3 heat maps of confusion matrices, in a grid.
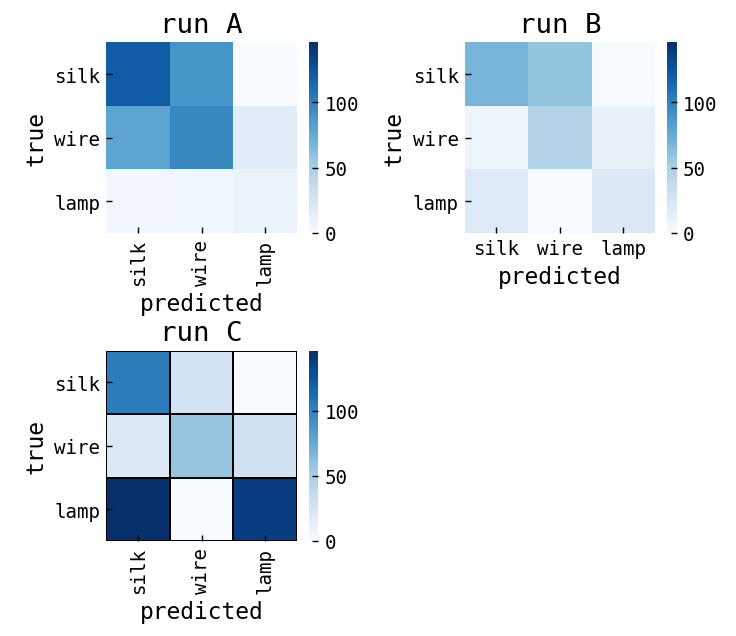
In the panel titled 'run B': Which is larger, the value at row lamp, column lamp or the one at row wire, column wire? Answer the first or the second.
the second
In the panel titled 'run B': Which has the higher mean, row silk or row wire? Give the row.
silk
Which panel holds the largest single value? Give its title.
run C
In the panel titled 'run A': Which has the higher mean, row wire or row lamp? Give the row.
wire
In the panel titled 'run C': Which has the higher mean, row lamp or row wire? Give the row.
lamp
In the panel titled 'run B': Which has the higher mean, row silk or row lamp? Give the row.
silk
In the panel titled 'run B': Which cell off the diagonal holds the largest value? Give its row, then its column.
silk, wire
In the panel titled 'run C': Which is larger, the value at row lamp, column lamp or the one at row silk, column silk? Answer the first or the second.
the first
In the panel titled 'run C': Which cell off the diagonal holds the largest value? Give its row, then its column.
lamp, silk
